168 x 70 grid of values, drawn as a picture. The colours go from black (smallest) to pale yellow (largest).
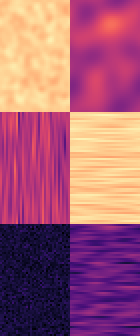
It is made of 3 by 2 panels. Panel 1,1: very high, blotchy, faint in contrast. Panel 1,2: middling, smooth. Panel 2,1: middling, streaked downward. Panel 2,2: very high, streaked across, faint in contrast. Panel 3,1: very low, fine-grained, faint in contrast. Panel 3,2: low, streaked across.
